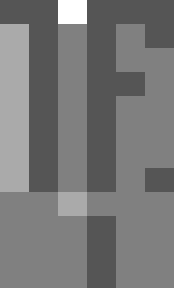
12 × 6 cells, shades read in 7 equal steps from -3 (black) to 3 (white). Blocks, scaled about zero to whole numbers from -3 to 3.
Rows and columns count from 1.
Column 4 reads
-1 -1 -1 -1 -1 -1 -1 -1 0 -1 -1 -1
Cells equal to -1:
25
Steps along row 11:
same same down up same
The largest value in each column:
1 0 3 0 0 0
